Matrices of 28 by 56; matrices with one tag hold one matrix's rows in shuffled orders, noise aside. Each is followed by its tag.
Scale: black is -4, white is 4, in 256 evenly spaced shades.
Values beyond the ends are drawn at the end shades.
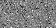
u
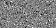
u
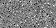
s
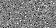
s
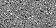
u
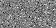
s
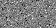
u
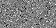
u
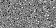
s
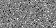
s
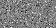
u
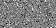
u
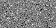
u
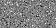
u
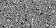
u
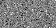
u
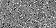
s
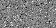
u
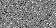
u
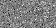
s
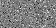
s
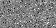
s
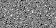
u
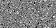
s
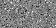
u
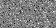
s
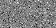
s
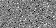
s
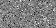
s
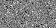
u
